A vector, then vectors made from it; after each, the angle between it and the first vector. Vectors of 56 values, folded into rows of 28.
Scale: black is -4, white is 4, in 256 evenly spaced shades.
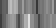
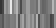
partly aligned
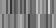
partly opposed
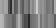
nearly opposite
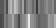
nearly parallel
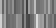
partly opposed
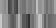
nearly opposite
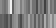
partly aligned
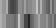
nearly opposite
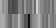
nearly opposite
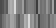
nearly parallel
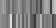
orthogonal
